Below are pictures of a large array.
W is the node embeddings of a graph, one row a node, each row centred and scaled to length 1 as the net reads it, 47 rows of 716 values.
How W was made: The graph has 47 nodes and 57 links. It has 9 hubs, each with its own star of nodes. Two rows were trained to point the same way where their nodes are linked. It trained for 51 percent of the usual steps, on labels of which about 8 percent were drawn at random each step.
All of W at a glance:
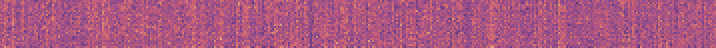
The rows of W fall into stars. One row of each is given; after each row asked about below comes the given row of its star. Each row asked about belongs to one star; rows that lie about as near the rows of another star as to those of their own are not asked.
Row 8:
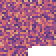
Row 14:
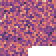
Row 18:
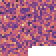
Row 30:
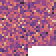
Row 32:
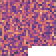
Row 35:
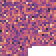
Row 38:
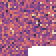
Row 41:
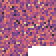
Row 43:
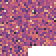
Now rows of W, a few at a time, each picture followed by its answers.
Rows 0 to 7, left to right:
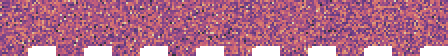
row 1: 35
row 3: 43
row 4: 41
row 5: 14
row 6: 41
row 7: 8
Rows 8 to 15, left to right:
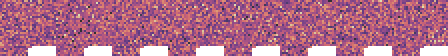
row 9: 41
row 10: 43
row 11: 14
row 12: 35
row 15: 32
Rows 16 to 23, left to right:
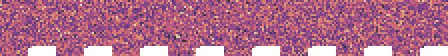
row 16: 41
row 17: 8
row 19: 14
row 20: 8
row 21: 43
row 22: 18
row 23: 35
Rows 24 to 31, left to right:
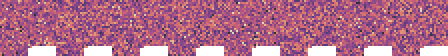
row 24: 38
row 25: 30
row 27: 43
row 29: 14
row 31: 18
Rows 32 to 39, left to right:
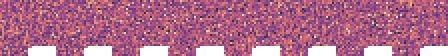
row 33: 32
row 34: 30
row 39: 8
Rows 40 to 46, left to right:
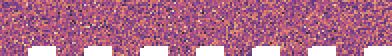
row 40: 35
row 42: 43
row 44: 38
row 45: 14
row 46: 35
